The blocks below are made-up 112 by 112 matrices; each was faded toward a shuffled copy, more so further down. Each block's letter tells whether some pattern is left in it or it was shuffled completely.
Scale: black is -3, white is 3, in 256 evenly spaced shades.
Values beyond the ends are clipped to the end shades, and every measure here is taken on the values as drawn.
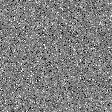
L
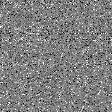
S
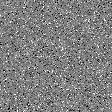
L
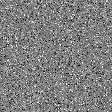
L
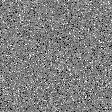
L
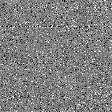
S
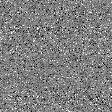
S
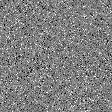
L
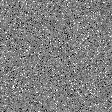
L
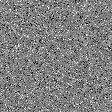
L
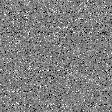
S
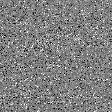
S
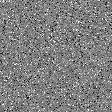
L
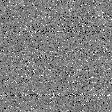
S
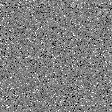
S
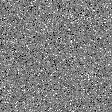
L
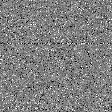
S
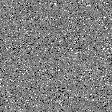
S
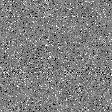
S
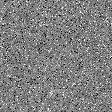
L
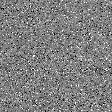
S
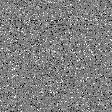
S
